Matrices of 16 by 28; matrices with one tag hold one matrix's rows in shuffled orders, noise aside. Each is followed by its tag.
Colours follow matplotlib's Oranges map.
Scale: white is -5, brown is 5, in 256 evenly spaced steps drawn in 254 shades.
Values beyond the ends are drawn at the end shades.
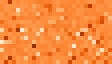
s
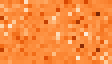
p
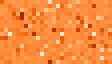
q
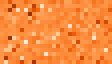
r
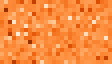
r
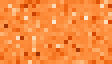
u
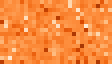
p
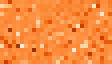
s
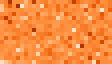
s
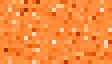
u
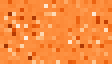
r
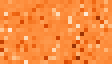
p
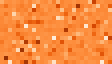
u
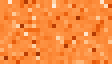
u
